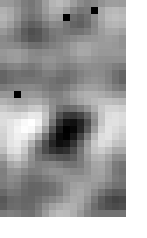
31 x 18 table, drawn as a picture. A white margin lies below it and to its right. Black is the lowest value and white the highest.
Odd rows or columns: none. Lone odd cells: 3, each lower than its neighbours. Ninth with the lowest average: centre.
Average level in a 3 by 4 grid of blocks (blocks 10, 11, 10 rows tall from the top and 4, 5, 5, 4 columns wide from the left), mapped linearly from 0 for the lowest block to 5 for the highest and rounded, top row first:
2113 | 5205 | 2121
